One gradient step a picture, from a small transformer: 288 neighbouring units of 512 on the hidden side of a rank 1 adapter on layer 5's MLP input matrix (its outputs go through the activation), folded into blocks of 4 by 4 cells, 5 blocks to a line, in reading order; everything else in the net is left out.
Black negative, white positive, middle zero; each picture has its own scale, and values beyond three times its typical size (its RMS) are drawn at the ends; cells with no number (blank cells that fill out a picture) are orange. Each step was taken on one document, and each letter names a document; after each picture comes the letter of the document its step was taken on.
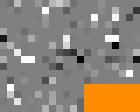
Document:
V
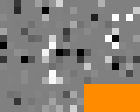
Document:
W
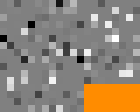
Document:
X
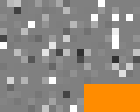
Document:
W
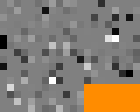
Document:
X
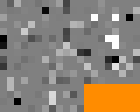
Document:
W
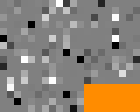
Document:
X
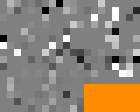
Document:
V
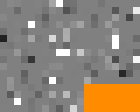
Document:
X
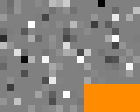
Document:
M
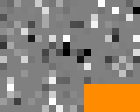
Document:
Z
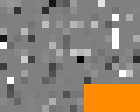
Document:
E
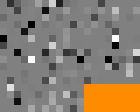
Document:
V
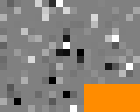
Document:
M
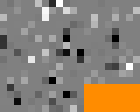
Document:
M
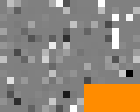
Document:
W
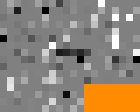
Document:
W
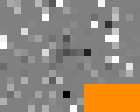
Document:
M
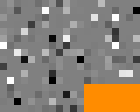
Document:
E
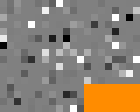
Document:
M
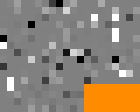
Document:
X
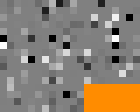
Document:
X
